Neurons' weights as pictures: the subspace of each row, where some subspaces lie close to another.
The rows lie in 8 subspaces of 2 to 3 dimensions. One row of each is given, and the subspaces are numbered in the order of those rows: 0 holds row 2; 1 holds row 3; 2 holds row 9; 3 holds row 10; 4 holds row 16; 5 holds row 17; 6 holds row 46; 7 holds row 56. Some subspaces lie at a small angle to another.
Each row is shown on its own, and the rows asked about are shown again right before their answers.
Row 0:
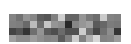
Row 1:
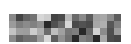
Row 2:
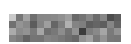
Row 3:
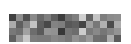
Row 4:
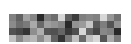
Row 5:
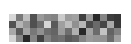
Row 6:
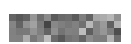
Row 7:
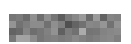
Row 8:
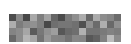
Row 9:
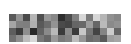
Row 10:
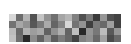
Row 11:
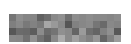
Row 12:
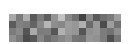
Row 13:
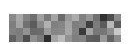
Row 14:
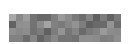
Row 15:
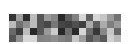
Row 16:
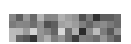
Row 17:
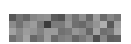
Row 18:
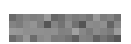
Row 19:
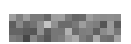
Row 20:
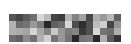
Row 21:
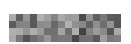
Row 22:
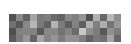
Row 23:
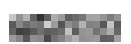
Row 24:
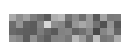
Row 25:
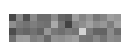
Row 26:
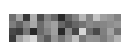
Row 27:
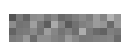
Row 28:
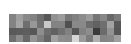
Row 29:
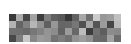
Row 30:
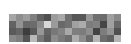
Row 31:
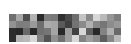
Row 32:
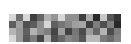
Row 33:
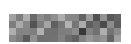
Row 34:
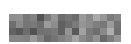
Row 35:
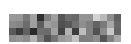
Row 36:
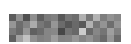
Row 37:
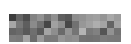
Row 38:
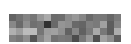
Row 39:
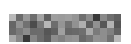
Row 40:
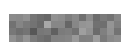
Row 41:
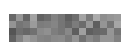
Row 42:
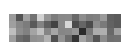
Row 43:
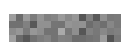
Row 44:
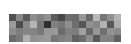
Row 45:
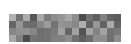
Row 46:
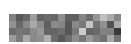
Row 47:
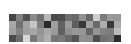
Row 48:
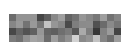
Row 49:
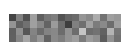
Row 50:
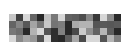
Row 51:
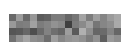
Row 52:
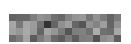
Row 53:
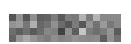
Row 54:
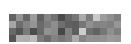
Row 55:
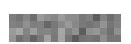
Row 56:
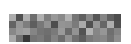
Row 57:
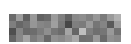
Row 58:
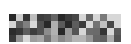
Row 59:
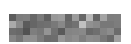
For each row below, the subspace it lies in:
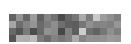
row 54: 4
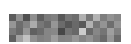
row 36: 1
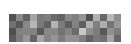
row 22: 0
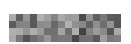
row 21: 5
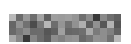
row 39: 7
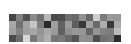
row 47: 7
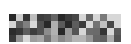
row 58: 5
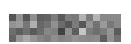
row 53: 1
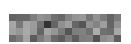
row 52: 1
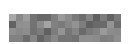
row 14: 0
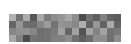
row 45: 7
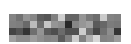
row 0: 6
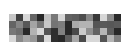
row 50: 6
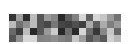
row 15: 2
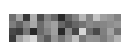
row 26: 4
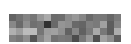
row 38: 1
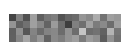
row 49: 3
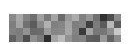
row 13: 6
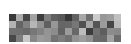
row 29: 7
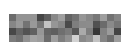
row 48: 6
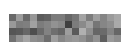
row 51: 5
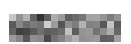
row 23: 2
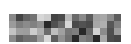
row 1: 3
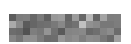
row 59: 0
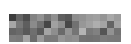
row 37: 0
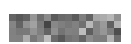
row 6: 6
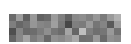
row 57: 3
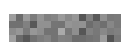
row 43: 1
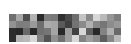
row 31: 4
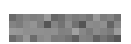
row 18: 7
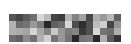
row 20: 3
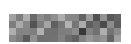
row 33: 0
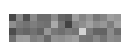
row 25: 0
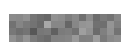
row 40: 3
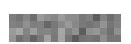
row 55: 4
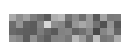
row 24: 5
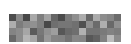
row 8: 2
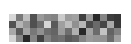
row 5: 3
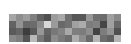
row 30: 1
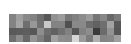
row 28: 6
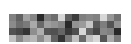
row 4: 6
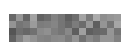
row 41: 7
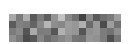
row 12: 2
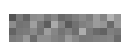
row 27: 0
